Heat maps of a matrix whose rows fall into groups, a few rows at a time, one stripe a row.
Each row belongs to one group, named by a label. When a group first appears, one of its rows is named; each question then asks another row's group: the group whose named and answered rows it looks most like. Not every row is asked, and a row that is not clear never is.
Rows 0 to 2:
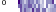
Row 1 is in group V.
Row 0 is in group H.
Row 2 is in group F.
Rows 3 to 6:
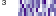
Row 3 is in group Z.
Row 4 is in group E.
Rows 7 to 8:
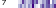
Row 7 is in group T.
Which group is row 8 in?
T
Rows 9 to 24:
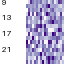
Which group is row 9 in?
E
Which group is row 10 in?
V
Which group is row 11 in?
F
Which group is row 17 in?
Z
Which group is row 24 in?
V
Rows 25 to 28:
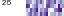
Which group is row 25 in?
V
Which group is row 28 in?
E
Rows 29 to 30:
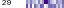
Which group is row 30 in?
V
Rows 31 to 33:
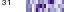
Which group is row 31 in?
Z
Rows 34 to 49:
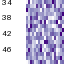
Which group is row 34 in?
Z
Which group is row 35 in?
V
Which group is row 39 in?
T
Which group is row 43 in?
V
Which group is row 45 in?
V
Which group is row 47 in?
V
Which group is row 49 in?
T
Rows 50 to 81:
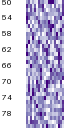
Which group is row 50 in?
Z
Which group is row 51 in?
V
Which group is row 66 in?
E
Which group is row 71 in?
V
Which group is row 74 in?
T
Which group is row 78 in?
H
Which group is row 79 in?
V
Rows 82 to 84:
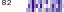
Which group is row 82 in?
E
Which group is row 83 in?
F
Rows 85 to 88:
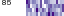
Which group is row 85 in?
H
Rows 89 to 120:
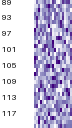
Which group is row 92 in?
V
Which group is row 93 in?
V
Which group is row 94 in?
Z
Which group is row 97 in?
V
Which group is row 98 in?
Z
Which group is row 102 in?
T
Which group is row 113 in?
H
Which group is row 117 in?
T
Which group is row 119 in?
E
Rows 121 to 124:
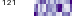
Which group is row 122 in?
Z
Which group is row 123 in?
Z
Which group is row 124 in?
H
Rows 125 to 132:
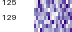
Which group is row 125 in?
T
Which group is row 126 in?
E
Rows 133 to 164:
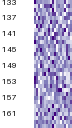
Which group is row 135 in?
T
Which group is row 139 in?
F
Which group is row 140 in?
T
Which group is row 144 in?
E
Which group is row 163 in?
V
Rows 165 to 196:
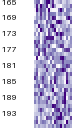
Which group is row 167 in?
F
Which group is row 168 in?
F
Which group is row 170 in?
Z
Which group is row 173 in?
V
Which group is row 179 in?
Z
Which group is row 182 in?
Z
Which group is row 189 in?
T
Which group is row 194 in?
Z
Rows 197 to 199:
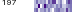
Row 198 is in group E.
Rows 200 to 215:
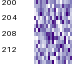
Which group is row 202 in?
E
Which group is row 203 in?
E
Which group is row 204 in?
V
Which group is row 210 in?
T
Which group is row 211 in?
Z
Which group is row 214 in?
T
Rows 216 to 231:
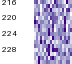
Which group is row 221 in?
H
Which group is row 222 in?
T
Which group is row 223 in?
T
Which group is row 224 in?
F
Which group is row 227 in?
H
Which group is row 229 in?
T
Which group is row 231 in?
E
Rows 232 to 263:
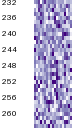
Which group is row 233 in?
E
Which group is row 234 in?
T
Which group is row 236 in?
E
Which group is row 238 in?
Z
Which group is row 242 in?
F
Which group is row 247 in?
V
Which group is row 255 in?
V
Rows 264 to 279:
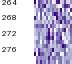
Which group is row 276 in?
T
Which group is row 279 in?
F
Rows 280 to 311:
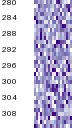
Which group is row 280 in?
Z
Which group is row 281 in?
E
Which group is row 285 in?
F
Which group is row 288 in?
F
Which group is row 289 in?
F
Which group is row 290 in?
Z
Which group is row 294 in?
F
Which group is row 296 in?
H
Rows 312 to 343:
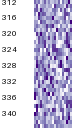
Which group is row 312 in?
H
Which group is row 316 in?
T
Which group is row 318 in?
H
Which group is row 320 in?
F
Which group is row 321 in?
E
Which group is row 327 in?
F
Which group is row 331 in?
H
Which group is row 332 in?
V
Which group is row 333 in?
T
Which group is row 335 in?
H
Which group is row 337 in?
E
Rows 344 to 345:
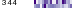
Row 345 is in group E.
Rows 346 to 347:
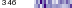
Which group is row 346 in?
F
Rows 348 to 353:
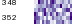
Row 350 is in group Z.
